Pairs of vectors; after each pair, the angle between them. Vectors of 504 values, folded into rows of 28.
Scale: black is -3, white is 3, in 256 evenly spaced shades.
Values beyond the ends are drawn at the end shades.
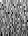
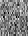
partly aligned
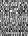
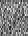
orthogonal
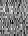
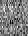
nearly parallel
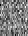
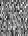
nearly parallel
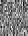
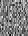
partly opposed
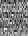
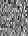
partly aligned
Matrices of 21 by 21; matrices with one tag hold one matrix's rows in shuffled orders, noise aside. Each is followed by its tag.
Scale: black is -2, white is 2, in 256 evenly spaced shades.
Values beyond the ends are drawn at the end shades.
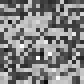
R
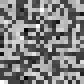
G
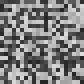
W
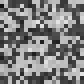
R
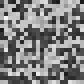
R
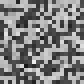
G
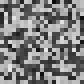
G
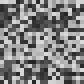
W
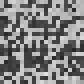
W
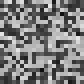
W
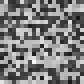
R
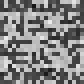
R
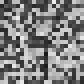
W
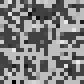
W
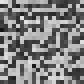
R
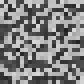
W
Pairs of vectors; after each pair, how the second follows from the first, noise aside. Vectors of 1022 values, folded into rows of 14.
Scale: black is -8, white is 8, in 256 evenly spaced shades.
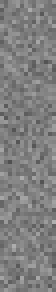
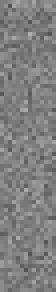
shuffled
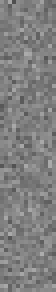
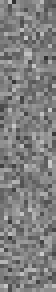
scaled up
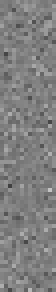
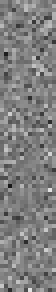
scaled up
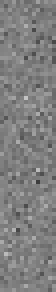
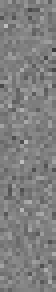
shuffled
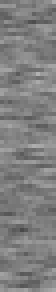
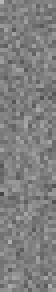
shuffled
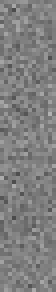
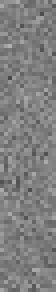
shuffled
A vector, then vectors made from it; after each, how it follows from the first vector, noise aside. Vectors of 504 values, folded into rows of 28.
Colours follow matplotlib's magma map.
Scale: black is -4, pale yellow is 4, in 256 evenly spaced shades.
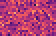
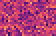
wrapped around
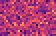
reversed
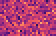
reversed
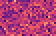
wrapped around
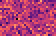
wrapped around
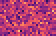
reversed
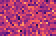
reversed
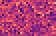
wrapped around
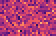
reversed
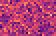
wrapped around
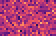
reversed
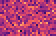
reversed
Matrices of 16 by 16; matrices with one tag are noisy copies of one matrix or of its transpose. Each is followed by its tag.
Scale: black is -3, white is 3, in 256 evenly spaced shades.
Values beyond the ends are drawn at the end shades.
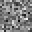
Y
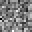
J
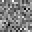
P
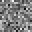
P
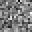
J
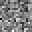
J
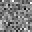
P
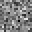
Y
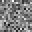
P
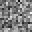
J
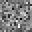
Y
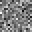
P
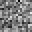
J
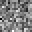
J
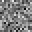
P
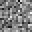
J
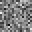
P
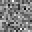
P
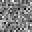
P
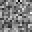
J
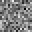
P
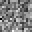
J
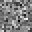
Y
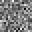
P
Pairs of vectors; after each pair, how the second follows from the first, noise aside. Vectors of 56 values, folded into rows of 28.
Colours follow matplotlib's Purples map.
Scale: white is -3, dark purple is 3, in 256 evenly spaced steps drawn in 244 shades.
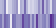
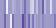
partly zeroed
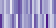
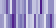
wrapped around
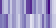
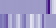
partly zeroed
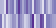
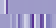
partly zeroed
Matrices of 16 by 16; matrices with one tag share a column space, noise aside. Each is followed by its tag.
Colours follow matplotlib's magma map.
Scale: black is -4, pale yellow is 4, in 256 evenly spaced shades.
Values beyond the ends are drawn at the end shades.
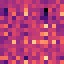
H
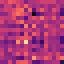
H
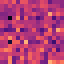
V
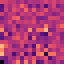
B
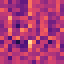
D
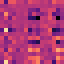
V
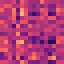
H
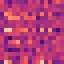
V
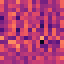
D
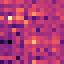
H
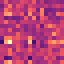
H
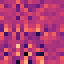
B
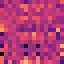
B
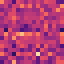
B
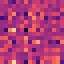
V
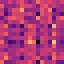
H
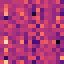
H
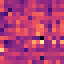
D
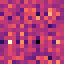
H
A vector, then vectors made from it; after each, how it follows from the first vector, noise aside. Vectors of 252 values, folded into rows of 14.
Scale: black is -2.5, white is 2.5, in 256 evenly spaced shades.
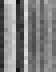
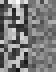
sign-scrambled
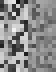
sign-scrambled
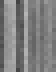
shrunk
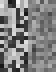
sign-scrambled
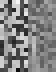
sign-scrambled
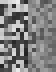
sign-scrambled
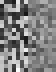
sign-scrambled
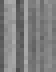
shrunk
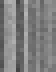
shrunk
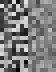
sign-scrambled
